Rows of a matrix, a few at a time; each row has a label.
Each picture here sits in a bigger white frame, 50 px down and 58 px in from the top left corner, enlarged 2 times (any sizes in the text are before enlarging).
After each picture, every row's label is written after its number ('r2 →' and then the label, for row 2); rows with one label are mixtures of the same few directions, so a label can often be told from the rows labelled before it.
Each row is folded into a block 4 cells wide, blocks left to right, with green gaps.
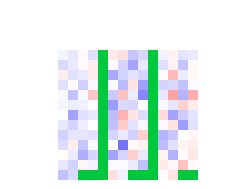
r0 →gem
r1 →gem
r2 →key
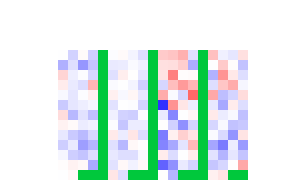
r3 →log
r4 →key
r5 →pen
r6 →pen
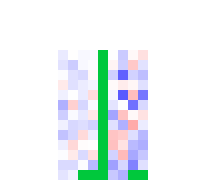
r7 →pen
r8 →key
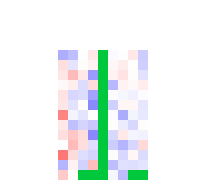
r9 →gem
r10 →pen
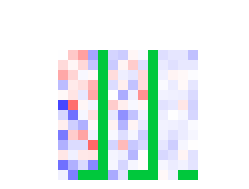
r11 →pen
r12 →gem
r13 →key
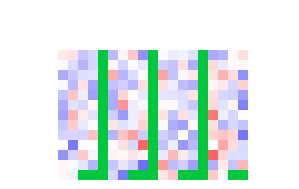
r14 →gem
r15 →pen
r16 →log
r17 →gem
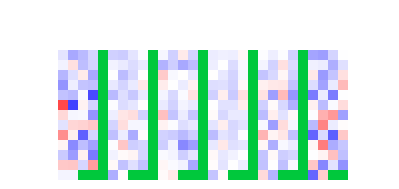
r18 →pen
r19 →key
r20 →log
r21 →key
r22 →key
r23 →key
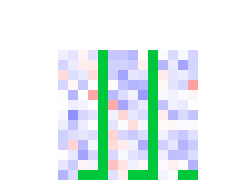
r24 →gem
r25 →pen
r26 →log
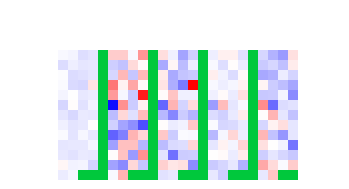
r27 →log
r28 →pen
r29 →log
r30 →pen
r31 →pen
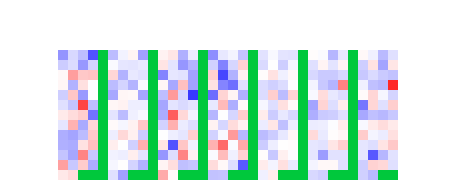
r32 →key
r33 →pen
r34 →gem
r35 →pen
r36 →key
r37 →log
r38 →log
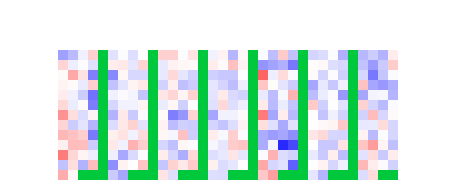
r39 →gem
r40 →log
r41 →key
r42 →log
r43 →log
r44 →pen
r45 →pen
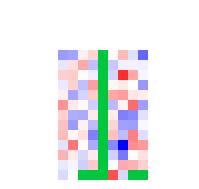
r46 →gem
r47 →key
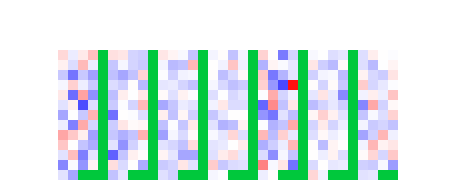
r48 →key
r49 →gem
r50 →gem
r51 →log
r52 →log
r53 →gem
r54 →pen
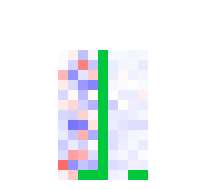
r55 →log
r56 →pen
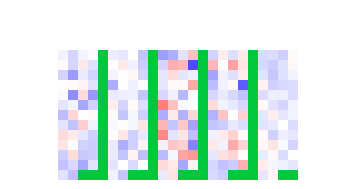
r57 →key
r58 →pen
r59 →gem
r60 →log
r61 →pen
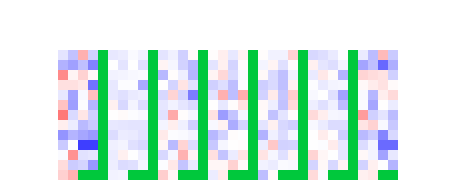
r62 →log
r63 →log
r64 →gem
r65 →key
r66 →key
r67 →gem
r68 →log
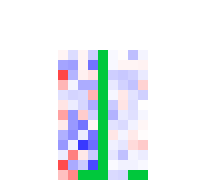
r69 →log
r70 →log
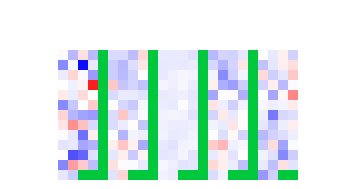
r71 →log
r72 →pen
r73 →key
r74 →pen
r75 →gem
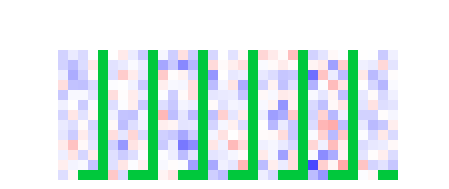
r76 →pen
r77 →key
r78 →log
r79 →log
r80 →key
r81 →log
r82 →log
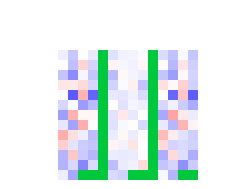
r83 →key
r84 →log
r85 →key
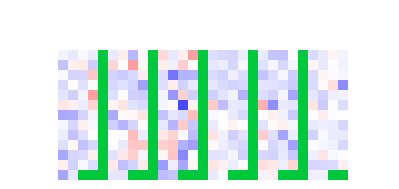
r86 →gem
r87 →log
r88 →key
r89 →pen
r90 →pen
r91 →log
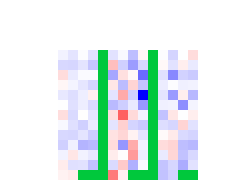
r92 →log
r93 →gem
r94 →key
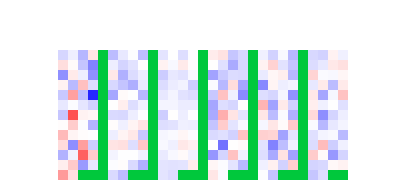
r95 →gem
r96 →pen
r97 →log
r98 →gem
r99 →pen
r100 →gem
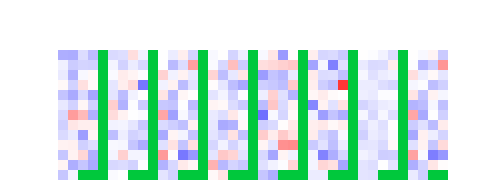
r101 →key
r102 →log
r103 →gem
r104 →log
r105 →log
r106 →log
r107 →gem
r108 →gem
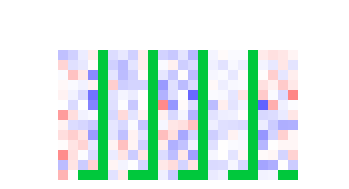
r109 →gem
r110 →pen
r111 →pen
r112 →pen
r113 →pen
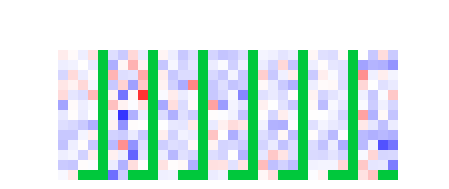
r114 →pen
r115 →gem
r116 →log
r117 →pen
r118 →log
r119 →pen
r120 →log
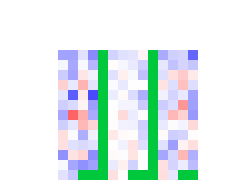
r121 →key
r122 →gem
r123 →key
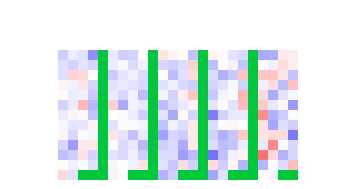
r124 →key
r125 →pen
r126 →gem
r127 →gem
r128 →gem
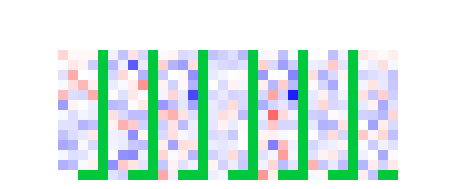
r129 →pen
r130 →log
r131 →gem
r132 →key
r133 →gem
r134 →log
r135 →key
